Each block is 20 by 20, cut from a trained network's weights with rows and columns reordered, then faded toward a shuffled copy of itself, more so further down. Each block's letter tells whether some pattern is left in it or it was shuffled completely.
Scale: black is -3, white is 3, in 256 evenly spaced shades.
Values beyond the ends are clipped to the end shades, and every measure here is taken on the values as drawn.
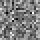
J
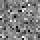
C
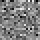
J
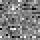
J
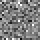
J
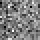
J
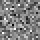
C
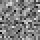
C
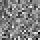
J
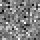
C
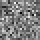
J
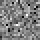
C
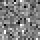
C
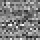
J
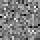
C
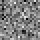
C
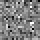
J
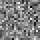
J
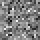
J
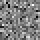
C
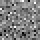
C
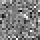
J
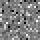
C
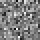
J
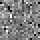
C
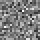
C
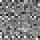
J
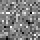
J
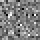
J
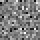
J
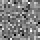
C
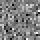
C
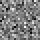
C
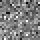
C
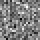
C
